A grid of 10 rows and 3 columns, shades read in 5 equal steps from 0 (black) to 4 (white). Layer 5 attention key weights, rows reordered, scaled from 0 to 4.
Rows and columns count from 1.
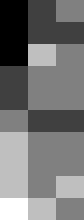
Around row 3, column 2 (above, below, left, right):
1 2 0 2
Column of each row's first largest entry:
3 2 2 2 2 1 1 1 1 1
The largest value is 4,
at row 10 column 1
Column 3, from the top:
2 1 2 2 2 1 2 2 3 2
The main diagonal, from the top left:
0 1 2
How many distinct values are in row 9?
2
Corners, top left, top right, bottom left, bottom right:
0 2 4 2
